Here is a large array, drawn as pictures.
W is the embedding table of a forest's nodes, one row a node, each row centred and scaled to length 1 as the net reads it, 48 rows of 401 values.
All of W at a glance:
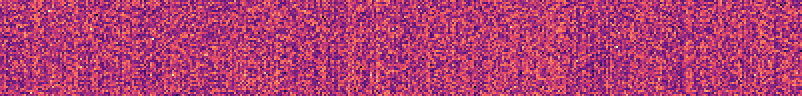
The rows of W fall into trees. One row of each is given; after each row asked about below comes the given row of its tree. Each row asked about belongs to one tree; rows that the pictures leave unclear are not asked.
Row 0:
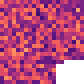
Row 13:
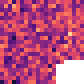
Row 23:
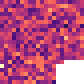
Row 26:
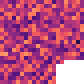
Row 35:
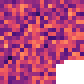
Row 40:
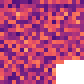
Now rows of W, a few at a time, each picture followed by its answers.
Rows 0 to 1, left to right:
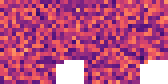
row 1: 23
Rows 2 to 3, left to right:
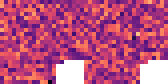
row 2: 0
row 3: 26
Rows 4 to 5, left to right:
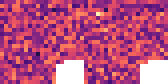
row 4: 13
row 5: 40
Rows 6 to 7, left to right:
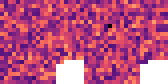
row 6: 23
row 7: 35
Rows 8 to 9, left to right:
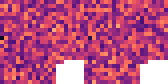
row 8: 13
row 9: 23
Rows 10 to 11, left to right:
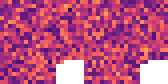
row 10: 23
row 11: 0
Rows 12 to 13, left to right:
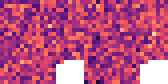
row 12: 35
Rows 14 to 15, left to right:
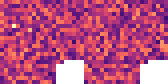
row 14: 0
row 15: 0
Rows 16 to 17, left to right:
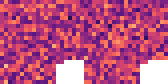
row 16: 26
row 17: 35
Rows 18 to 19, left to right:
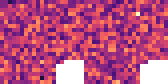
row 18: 35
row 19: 13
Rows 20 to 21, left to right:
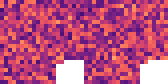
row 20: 0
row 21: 23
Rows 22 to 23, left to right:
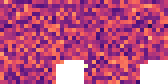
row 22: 40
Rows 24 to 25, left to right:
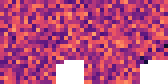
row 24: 13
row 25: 35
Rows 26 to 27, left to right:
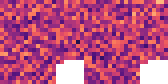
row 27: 40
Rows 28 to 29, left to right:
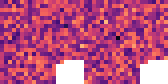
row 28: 23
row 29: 23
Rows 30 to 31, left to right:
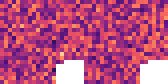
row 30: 13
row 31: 13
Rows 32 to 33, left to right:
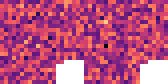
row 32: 26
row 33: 13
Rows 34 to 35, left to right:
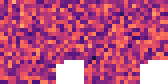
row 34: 0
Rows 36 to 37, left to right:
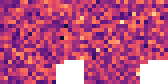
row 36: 23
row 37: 40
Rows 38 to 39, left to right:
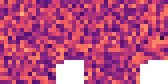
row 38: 0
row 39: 13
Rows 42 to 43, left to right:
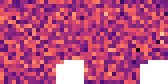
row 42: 40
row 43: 0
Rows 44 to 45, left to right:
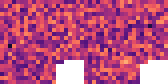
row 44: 13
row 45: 23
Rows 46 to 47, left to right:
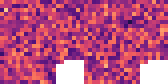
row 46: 0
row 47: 26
